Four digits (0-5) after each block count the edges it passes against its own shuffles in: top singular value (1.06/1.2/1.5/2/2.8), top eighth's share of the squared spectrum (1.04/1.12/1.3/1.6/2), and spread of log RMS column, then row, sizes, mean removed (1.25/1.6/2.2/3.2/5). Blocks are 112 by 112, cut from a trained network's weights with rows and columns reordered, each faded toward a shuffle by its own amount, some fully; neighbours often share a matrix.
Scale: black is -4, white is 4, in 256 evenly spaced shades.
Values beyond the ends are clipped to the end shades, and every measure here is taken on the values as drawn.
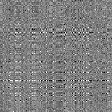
5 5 3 3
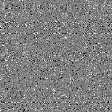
4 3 1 3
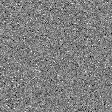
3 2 0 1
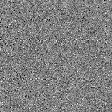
3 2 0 1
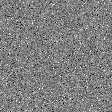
2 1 0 0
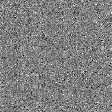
3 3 1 2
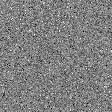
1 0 0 0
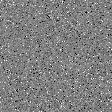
2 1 0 0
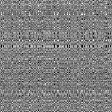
5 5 3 3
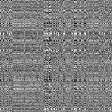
5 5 3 4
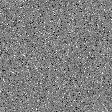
0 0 0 0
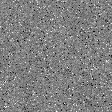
0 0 0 0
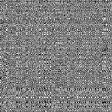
5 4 3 3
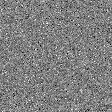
0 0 0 0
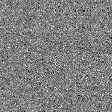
3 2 1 0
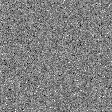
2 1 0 0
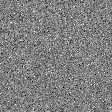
0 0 0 0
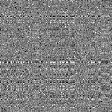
5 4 2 3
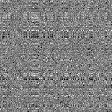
5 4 2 3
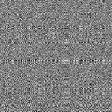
5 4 2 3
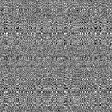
5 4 3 3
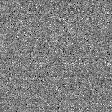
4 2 0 1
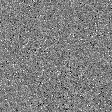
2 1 0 0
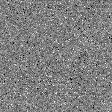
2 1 0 0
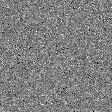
0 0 0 0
